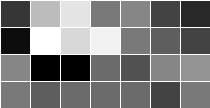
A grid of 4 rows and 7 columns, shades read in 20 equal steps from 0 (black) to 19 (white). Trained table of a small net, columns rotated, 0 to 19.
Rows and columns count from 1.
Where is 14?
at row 1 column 2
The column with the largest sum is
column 4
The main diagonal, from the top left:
4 19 0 8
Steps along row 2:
up down up down down down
